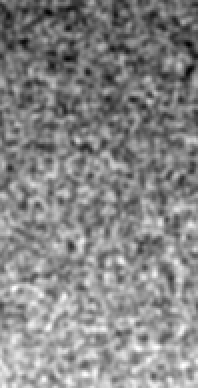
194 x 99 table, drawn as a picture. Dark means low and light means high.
Values rise toward the bottom. There are no regular stripes. No row or column stands out. The histogram is bell-shaped. The texture is blotchy. No lone cell stands out from its neighbours. On average the colour sits 50% of the way up the scale.
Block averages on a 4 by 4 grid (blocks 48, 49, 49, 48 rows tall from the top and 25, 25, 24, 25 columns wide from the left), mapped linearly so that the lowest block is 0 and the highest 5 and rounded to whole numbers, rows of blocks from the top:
0 0 0 0
2 2 1 1
3 3 3 3
5 5 4 4
